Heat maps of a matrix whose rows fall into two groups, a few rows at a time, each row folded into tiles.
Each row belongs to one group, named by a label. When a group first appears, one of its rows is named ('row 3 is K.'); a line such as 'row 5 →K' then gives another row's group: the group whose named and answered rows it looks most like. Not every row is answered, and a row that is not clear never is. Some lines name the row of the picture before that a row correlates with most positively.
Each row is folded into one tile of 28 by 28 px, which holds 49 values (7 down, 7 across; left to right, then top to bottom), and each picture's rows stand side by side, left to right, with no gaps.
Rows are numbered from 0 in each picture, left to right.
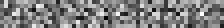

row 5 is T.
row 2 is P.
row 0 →P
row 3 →P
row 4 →T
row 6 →T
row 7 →T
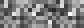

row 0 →P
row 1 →T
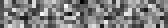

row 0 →P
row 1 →P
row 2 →T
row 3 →P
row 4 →P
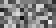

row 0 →P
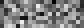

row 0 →P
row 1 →T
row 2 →T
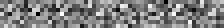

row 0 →T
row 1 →T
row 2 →T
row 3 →P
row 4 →T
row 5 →T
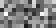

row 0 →T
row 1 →P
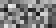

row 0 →T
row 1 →T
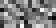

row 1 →P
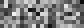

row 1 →T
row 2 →T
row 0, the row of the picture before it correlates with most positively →1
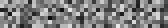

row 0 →T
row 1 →P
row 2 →P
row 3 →T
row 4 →T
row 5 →T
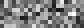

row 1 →T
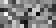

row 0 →P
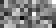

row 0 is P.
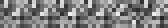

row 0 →P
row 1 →P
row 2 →P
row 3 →P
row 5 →P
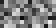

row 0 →P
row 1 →P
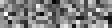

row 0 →T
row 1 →T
